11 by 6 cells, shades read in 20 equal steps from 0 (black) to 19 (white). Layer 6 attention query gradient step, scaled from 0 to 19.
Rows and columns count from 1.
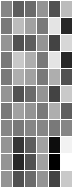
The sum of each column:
111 95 102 114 91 126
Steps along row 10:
down up up down up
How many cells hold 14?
2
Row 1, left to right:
10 7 8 11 6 14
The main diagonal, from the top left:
10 14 7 9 13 15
